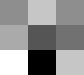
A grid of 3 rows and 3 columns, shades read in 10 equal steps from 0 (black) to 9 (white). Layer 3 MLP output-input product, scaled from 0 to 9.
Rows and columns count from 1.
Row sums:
17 13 16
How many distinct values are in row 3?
3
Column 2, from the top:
7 3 0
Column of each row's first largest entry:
2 1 1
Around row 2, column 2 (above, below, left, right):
7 0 6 4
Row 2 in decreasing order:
6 4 3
